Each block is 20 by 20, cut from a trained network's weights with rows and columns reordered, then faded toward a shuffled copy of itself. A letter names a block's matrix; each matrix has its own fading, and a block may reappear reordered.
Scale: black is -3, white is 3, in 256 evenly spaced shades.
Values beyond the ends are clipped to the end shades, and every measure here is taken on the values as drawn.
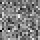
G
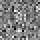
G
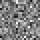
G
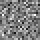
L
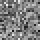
L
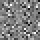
G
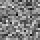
L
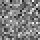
G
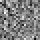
G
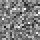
L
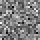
G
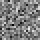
L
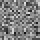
G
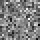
L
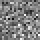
L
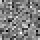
L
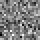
L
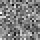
L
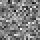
L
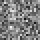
L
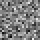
L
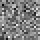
G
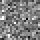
G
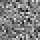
L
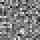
L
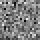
L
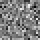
G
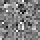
G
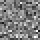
G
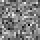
L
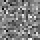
G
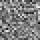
L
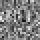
G
